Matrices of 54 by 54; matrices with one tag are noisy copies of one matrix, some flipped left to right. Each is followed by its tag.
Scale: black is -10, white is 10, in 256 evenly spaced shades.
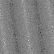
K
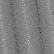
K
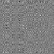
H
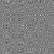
H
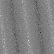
K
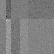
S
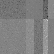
S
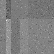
S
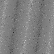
K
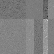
S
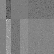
S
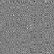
H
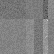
S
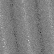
K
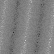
K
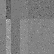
S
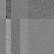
S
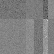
S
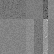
S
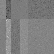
S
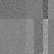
S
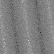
K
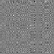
H
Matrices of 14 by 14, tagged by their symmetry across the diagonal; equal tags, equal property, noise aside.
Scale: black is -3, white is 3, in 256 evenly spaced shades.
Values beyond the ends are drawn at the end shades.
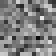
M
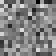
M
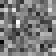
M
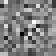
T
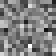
T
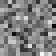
M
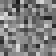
T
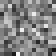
M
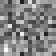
M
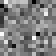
T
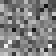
T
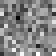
M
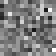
M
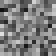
M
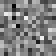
T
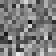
M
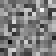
T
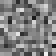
T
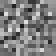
T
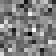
T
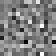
T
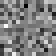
T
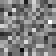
T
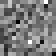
M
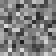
M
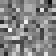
M
